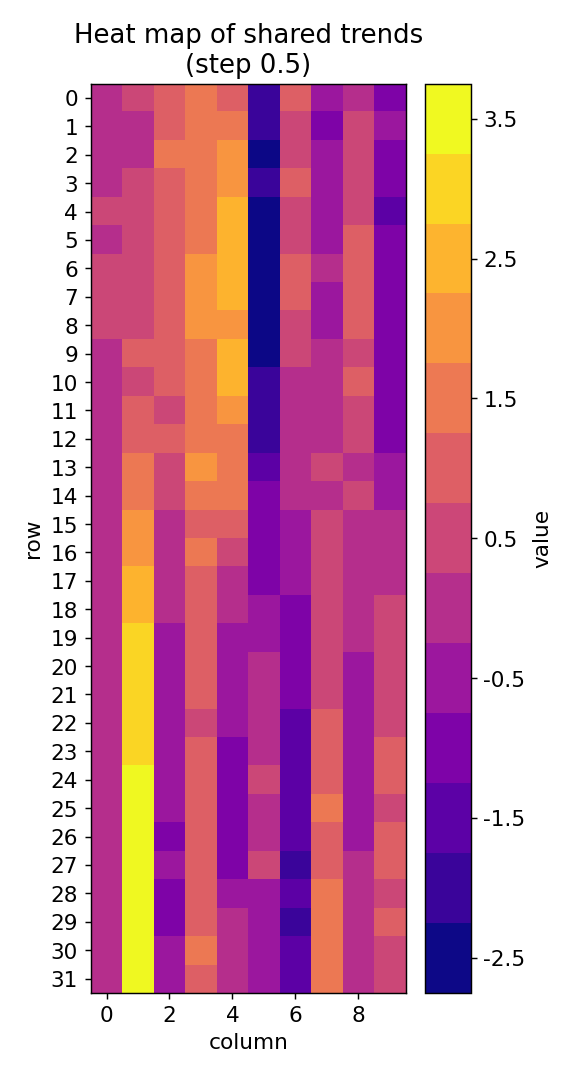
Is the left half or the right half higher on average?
left
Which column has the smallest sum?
5
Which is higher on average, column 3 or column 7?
column 3
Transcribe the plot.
Title: Heat map of shared trends (step 0.5)
x-axis: column, ticks 0 2 4 6 8
y-axis: row, ticks 0 1 2 3 4 5 6 7 8 9 10 11 12 13 14 15 16 17 18 19 20 21 22 23 24 25 26 27 28 29 30 31 (0 at the top)
Colour bar: value, ticks -2.5 -1.5 -0.5 0.5 1.5 2.5 3.5
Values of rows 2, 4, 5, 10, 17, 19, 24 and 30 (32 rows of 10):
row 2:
0 0 1.5 1.5 2 -2.5 0.5 -0.5 0.5 -1
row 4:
0.5 0.5 1 1.5 2.5 -2.5 0.5 -0.5 0.5 -1.5
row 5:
0 0.5 1 1.5 2.5 -2.5 0.5 -0.5 1 -1
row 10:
0 0.5 1 1.5 2.5 -2 0 0 1 -1
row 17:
0 2.5 0 1 0 -1 -0.5 0.5 0 0
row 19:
0 3 -0.5 1 -0.5 -0.5 -1 0.5 0 0.5
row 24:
0 3.5 -0.5 1 -1 0.5 -1.5 1 -0.5 1
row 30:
0 3.5 -0.5 1.5 0 -0.5 -1.5 1.5 0 0.5
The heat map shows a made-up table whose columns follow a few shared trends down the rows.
